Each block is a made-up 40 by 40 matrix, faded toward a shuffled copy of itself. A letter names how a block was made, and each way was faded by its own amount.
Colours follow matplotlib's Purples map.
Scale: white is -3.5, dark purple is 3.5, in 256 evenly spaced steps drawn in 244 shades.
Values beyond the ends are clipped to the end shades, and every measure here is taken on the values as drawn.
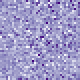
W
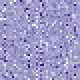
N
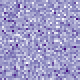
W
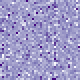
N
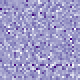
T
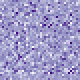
T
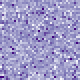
W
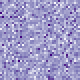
W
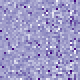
N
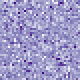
W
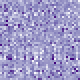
T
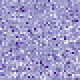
W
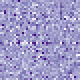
T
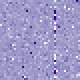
N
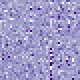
N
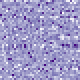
T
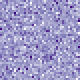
W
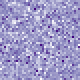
W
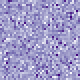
W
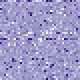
T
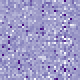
N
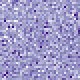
W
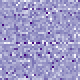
T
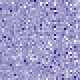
N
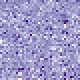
T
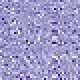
T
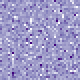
N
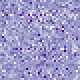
T
